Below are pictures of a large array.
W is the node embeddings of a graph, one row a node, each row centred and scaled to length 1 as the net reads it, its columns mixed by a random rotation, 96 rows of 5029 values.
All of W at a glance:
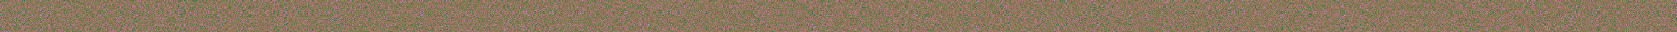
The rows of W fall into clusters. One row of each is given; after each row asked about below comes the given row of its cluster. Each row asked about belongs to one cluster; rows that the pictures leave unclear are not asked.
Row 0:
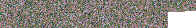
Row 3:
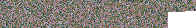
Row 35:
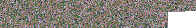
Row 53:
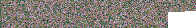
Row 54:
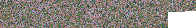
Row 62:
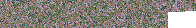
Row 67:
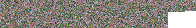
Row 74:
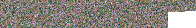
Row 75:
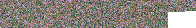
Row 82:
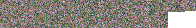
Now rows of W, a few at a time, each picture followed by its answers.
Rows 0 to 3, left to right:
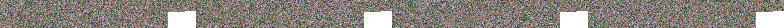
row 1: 53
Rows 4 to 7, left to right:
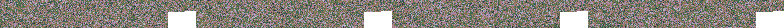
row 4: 53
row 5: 74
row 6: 54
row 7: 3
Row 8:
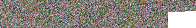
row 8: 74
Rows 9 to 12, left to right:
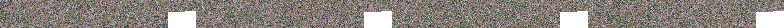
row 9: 54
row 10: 62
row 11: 67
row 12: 0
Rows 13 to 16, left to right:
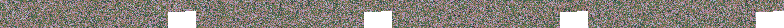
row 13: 62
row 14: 74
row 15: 3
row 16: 0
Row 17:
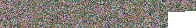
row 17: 82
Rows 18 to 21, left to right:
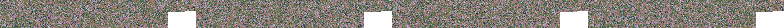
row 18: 3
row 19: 82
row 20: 0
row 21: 3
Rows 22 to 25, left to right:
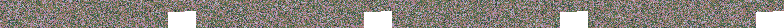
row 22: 75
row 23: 3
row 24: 82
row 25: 53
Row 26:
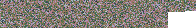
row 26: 67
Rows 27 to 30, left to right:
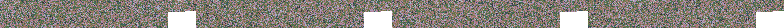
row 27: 62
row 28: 0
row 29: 75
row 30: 53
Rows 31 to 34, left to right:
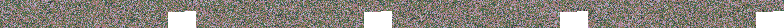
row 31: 53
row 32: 74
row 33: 35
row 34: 75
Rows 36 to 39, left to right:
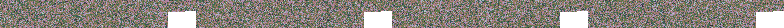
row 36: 35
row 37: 53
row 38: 54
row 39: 35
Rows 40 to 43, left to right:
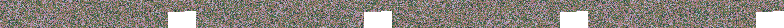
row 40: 75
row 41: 35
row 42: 53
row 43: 75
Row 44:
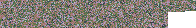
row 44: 82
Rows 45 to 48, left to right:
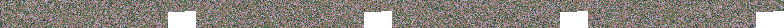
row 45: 53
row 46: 67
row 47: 67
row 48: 82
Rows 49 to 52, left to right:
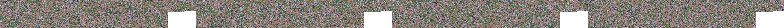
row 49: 75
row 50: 3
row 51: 62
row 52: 3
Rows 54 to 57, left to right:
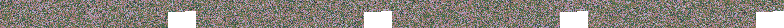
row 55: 62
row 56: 62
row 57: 74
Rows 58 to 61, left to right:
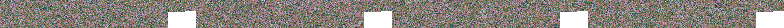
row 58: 67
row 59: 35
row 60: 54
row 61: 54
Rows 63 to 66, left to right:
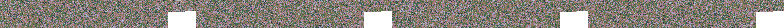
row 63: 62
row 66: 35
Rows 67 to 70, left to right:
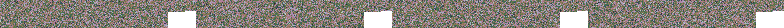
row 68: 54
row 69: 67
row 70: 53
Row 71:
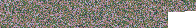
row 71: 74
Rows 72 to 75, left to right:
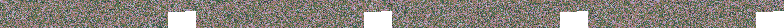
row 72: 62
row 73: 62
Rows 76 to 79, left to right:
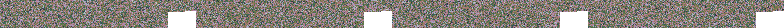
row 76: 67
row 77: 62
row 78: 35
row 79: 3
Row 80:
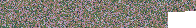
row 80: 3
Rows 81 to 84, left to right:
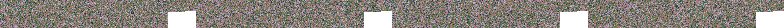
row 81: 0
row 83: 35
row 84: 54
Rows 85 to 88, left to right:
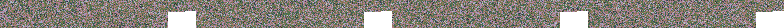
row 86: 74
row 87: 35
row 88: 53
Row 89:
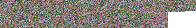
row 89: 35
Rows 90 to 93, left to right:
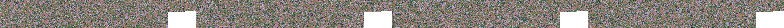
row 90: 67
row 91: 35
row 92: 53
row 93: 54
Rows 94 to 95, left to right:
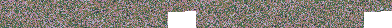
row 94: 3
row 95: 74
